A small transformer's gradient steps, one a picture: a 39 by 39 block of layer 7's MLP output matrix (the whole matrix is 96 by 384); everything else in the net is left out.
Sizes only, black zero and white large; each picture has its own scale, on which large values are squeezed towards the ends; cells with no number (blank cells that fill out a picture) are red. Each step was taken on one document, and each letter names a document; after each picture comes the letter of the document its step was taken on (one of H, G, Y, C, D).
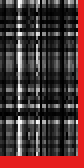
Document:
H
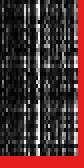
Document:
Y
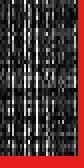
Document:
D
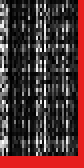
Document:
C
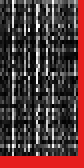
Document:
D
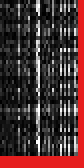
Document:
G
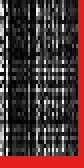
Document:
C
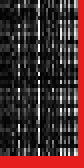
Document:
G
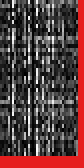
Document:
D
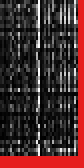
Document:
G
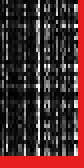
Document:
Y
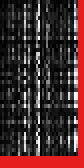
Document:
G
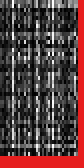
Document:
D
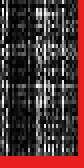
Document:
C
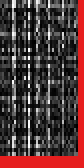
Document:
D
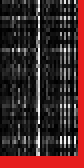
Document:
G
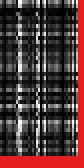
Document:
H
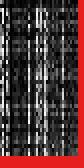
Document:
C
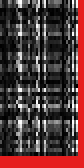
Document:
H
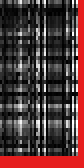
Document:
H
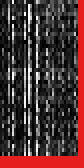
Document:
D
